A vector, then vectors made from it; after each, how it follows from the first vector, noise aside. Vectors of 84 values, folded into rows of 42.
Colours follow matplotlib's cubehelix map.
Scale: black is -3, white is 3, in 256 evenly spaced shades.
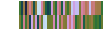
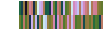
copied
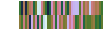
copied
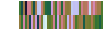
copied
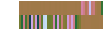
partly zeroed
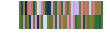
copied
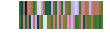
copied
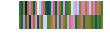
copied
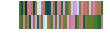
copied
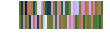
copied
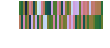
copied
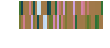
partly zeroed
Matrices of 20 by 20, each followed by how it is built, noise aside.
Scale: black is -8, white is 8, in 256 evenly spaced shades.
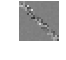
banded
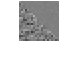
lower triangular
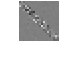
banded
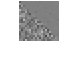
lower triangular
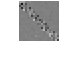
banded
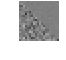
lower triangular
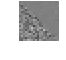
lower triangular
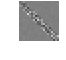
banded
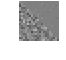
lower triangular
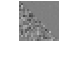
lower triangular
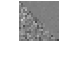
lower triangular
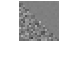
lower triangular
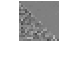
lower triangular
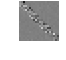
banded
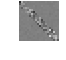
banded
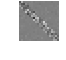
banded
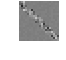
banded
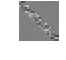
banded
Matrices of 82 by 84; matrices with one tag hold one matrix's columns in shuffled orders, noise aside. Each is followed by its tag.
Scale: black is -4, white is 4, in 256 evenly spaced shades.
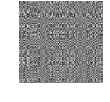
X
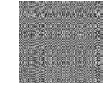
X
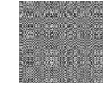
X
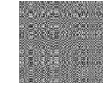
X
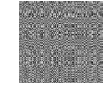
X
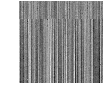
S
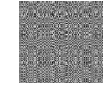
X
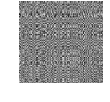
X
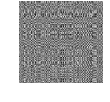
X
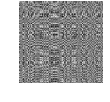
X
